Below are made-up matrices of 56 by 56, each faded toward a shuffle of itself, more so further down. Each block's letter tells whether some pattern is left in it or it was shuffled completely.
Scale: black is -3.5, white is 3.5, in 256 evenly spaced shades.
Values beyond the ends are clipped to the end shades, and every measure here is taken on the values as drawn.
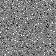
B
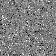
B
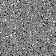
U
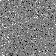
U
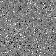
B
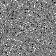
B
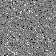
B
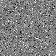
U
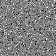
U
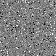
B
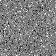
U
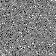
B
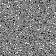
U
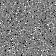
U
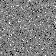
U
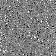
U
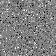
B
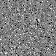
B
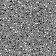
U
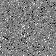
U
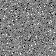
U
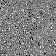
B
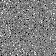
B
